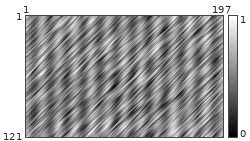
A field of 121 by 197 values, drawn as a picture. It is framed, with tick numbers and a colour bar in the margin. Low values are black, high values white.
No overall slope runs across the table. The values follow a bell shape. No row or column stands out. Streaks slant up to the right. Upright stripes repeat 12 times across the table.
